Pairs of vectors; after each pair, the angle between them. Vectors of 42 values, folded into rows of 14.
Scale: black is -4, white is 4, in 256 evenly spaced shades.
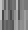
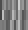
partly opposed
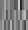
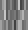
partly aligned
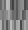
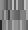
partly opposed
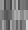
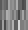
orthogonal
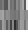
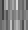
partly opposed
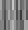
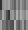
partly opposed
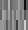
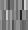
partly opposed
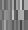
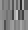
nearly opposite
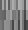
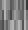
partly opposed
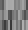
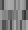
nearly parallel
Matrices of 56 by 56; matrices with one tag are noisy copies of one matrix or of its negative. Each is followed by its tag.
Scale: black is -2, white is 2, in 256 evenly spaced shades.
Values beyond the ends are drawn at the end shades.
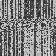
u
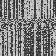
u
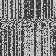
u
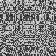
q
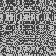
q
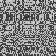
q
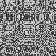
q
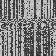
u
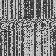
u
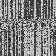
u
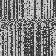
u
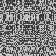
q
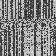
u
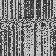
u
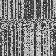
u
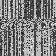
u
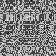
q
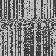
u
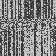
u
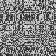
q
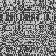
q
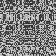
q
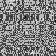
q
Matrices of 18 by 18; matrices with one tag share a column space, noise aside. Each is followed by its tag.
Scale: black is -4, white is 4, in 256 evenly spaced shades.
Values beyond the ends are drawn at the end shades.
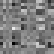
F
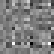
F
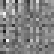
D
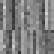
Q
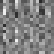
D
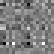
F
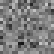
F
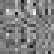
D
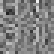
D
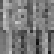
Q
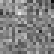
D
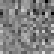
D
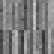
Q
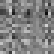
D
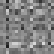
F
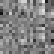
D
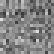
D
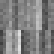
Q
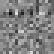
D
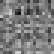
D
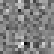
F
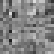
D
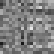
F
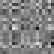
F
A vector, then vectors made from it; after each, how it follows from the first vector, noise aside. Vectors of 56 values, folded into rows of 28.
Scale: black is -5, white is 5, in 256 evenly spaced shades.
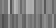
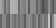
wrapped around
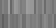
shrunk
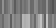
reversed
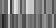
scaled up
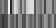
scaled up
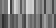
scaled up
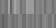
shrunk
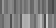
reversed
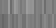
shrunk
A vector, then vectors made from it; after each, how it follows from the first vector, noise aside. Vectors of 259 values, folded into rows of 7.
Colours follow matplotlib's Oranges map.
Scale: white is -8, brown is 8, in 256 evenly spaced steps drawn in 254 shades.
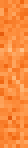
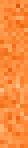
wrapped around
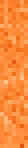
wrapped around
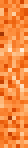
scaled up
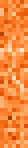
scaled up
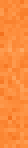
shrunk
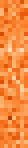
scaled up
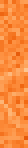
wrapped around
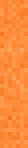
shrunk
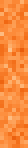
sign-scrambled
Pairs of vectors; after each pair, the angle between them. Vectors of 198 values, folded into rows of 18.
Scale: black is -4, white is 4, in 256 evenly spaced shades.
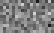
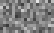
nearly opposite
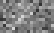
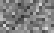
nearly opposite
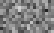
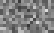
nearly opposite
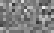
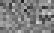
nearly opposite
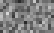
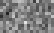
nearly opposite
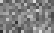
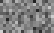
nearly opposite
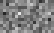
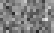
orthogonal
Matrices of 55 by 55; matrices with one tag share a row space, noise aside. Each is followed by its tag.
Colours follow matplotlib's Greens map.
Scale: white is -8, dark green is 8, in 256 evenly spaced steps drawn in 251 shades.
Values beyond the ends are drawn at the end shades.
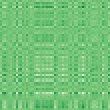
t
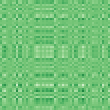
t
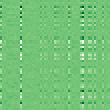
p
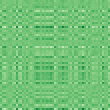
t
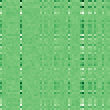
p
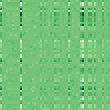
p
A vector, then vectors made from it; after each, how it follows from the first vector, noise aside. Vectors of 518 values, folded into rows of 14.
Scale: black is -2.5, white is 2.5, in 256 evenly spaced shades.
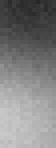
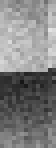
wrapped around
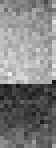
wrapped around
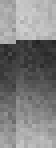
wrapped around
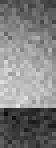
wrapped around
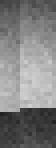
wrapped around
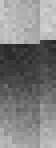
wrapped around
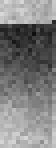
wrapped around
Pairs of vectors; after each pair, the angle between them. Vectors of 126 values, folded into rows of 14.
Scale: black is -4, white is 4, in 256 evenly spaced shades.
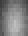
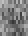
partly opposed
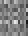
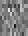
orthogonal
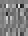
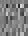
nearly opposite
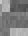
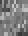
partly opposed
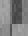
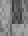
nearly parallel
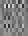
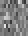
partly opposed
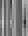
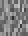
orthogonal
